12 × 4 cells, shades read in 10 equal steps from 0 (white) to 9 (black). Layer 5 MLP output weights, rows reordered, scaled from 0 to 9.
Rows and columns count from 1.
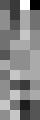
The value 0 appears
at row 1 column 3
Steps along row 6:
down same down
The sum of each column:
52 53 48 55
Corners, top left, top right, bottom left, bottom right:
6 9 4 6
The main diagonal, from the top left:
6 7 3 4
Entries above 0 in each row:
3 4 4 4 4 4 4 4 4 4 4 4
